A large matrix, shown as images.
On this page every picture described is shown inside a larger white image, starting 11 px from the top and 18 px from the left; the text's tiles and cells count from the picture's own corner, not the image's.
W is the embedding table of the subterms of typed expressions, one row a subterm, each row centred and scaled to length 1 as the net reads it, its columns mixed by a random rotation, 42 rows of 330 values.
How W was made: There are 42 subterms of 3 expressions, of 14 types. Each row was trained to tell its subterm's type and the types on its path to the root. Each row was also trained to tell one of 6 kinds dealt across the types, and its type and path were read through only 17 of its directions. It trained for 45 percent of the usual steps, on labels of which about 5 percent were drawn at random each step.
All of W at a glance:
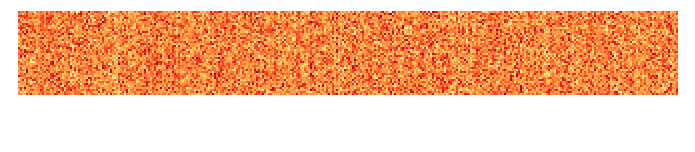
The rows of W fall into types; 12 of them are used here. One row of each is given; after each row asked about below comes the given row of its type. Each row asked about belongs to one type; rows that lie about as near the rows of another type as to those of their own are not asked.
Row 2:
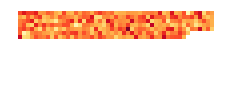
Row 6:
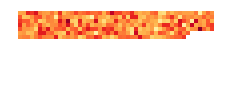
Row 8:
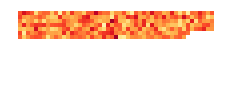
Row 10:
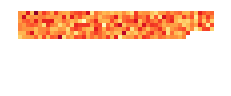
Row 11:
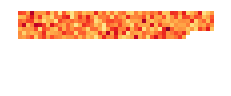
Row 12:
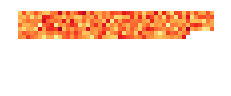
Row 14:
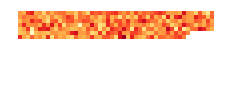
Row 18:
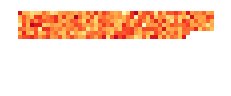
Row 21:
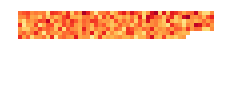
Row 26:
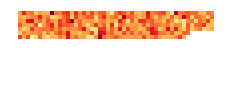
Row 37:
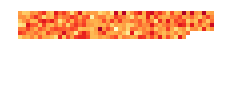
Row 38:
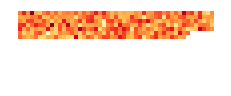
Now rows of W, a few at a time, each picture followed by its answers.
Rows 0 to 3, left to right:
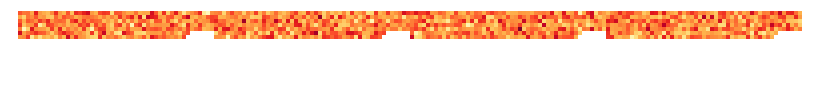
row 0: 21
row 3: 38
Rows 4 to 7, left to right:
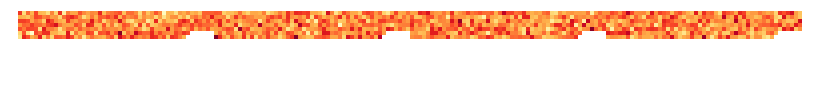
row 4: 18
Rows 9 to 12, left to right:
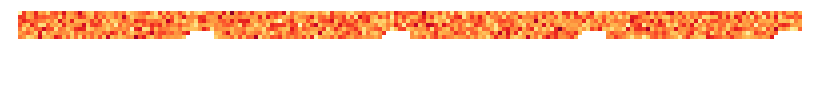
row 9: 26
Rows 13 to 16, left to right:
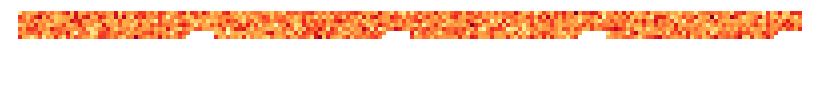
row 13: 26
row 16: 37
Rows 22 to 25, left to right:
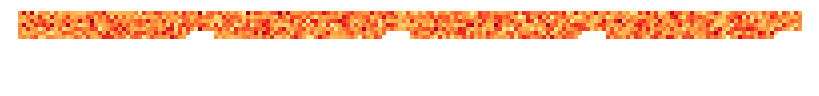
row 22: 38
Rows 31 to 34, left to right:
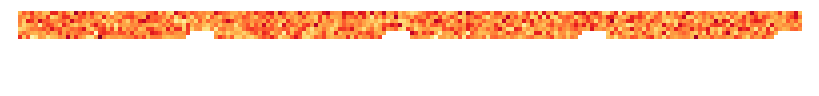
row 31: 26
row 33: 38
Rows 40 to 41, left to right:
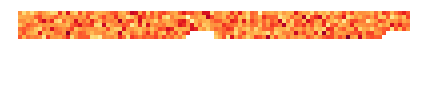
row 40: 18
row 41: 37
